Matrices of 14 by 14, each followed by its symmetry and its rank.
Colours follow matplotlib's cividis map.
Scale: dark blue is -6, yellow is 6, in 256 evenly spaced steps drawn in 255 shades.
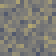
neither, full rank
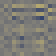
neither, rank two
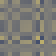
symmetric, rank one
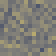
neither, full rank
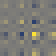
symmetric, rank one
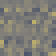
neither, rank three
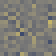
neither, rank three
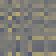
neither, rank two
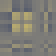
symmetric, rank one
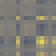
symmetric, rank one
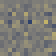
neither, rank three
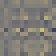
neither, rank two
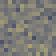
neither, full rank
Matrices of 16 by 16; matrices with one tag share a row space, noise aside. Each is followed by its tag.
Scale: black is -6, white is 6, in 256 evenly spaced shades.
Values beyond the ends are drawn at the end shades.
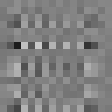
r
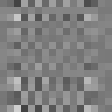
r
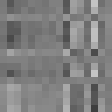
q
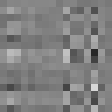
q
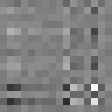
q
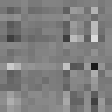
q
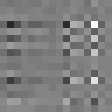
q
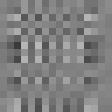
r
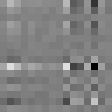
q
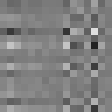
q
